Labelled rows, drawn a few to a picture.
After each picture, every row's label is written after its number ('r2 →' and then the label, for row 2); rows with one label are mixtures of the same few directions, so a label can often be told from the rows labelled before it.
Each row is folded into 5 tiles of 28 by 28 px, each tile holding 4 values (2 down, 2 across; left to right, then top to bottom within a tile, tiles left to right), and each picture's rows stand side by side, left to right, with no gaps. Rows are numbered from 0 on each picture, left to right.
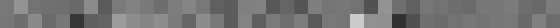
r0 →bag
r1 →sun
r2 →bag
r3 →sun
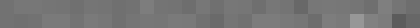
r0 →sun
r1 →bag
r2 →bag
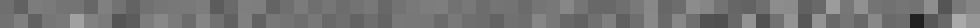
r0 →bag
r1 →sun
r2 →bag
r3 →bag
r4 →sun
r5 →sun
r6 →bag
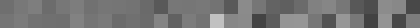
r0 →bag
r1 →bag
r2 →sun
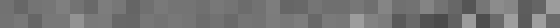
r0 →bag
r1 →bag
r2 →bag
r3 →sun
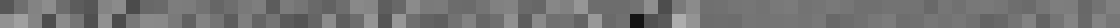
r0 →sun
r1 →sun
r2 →sun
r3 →sun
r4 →bag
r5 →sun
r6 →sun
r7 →sun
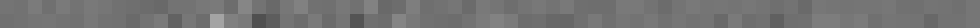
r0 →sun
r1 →bag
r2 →bag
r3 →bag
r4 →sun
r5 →bag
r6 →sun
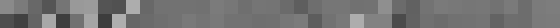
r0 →sun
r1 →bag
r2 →bag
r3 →bag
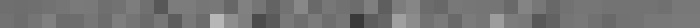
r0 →sun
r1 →bag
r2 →bag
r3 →bag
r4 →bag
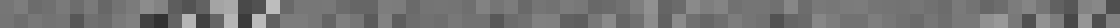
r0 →bag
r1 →sun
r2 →sun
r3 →bag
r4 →sun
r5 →bag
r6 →bag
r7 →sun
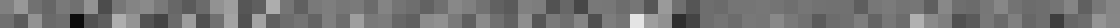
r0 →bag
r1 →sun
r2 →bag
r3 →sun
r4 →bag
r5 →bag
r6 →bag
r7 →bag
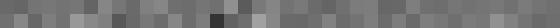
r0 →bag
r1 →bag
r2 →sun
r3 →bag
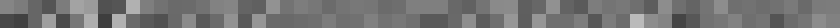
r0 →sun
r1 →sun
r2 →sun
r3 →sun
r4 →bag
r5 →bag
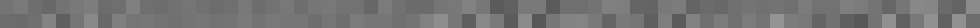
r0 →sun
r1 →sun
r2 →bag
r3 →sun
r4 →sun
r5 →bag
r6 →sun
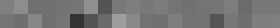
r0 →bag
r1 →bag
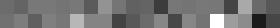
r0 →bag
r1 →bag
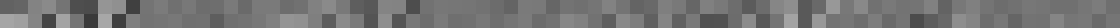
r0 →sun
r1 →bag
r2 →sun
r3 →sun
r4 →sun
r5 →sun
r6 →bag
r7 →bag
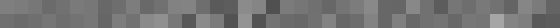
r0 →sun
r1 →sun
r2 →sun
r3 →bag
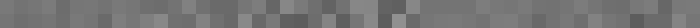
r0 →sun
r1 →sun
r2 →sun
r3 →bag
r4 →bag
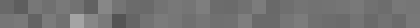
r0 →bag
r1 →sun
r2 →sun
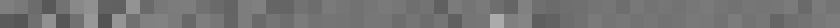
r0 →sun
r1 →sun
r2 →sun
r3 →bag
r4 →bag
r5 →bag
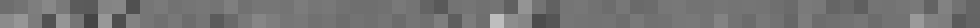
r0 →sun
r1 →bag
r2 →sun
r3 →bag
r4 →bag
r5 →sun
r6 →bag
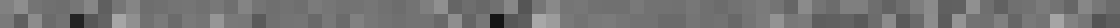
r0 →bag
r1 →bag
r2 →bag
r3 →bag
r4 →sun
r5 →bag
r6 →sun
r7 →bag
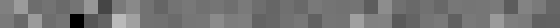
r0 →bag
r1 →bag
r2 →bag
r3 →bag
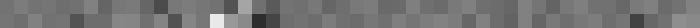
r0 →bag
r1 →bag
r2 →sun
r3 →sun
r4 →bag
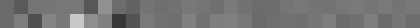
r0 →bag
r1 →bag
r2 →sun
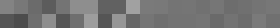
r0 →sun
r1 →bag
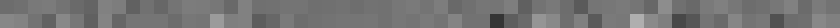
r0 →sun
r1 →bag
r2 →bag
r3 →bag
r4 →bag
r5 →bag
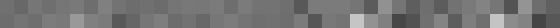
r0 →bag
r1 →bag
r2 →bag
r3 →bag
